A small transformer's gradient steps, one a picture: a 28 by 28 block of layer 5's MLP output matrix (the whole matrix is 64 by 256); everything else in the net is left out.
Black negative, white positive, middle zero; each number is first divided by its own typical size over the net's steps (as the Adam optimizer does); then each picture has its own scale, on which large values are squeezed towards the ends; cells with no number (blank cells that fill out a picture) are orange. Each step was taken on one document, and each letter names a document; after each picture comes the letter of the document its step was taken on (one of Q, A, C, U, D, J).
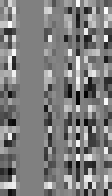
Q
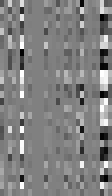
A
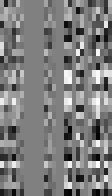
Q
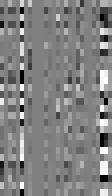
A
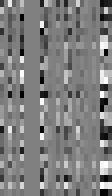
A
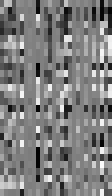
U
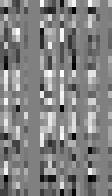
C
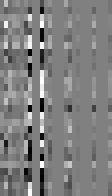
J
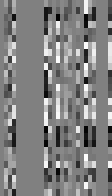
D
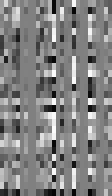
C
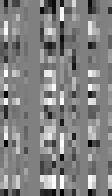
C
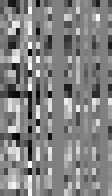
Q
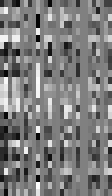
Q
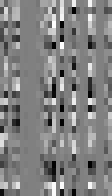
C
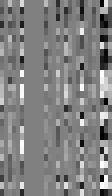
A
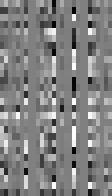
C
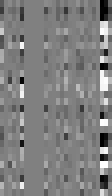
A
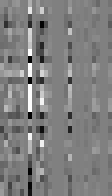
J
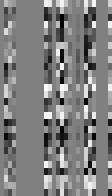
D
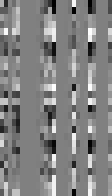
C
